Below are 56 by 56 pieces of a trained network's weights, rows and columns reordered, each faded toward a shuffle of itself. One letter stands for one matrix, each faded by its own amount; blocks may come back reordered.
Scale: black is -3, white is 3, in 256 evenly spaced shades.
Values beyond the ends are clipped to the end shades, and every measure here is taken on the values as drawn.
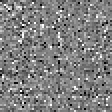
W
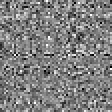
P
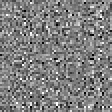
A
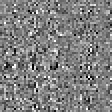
A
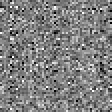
A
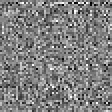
P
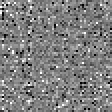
W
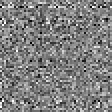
P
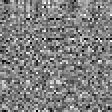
P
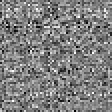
P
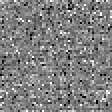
W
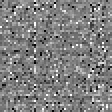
W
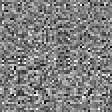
P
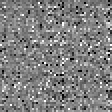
W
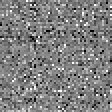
W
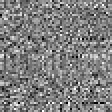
P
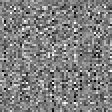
A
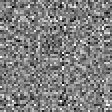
P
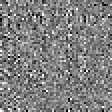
A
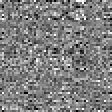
A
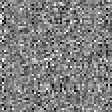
A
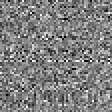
P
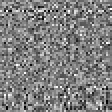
P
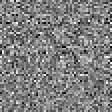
P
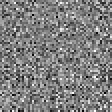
P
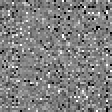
W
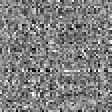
P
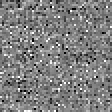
W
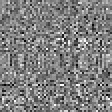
P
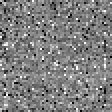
W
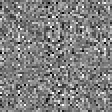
A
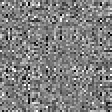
A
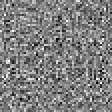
P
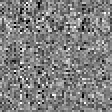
A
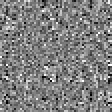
A
